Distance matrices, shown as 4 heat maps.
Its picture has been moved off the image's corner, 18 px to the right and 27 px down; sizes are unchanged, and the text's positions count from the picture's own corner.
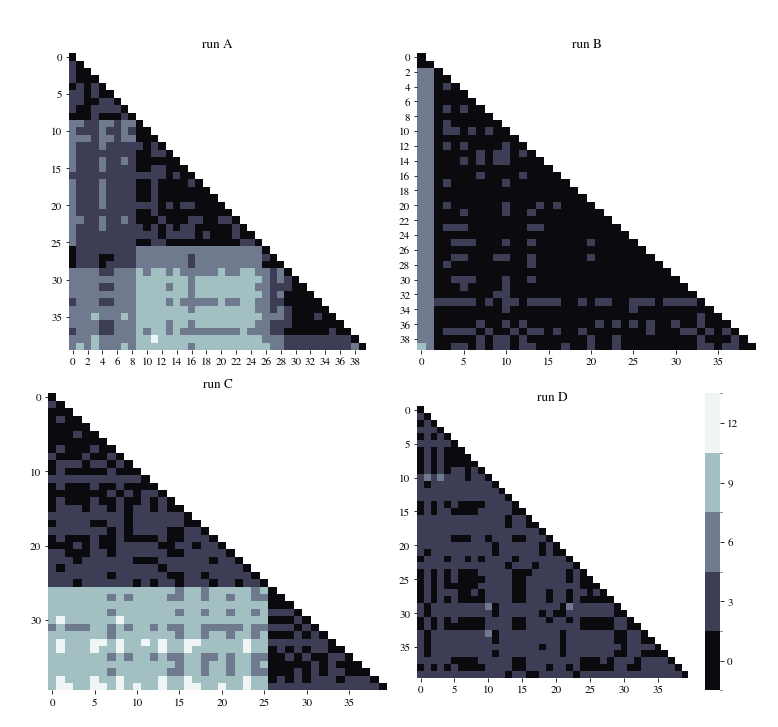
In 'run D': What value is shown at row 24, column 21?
3
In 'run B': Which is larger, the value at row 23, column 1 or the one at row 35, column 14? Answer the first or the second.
the first
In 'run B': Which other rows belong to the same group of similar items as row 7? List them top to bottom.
2, 3, 4, 5, 6, 8, 9, 10, 11, 12, 13, 14, 15, 16, 17, 18, 19, 20, 21, 22, 23, 24, 25, 26, 27, 28, 29, 30, 31, 32, 33, 34, 35, 36, 37, 38, 39
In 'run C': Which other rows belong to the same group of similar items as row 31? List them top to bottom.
26, 27, 28, 29, 30, 32, 33, 34, 35, 36, 37, 38, 39
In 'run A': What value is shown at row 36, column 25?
6
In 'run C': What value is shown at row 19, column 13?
3
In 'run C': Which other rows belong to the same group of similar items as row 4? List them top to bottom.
0, 1, 2, 3, 5, 6, 7, 8, 9, 10, 11, 12, 13, 14, 15, 16, 17, 18, 19, 20, 21, 22, 23, 24, 25
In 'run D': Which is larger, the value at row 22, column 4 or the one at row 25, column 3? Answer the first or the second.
the second
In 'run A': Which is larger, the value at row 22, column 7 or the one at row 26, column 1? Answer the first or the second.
the first
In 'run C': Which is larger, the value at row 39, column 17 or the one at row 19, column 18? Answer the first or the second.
the first
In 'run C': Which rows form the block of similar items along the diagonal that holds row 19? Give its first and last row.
0 to 25
